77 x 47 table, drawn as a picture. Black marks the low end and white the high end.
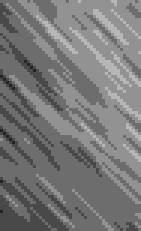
Odd rows or columns: none. Grain: diagonal, down to the right. Slope: up to the top right.
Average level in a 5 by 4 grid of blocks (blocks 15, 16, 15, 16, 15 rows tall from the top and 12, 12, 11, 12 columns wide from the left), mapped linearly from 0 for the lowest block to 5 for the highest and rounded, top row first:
2 4 5 5
1 2 4 5
1 3 3 5
1 1 2 4
0 1 2 2
